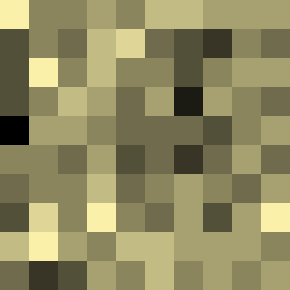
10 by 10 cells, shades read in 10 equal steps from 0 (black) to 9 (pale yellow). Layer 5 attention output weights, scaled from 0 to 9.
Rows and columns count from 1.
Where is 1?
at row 4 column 7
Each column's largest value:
9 9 7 9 8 7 7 6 6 9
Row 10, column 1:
4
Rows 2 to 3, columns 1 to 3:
3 5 4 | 3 9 5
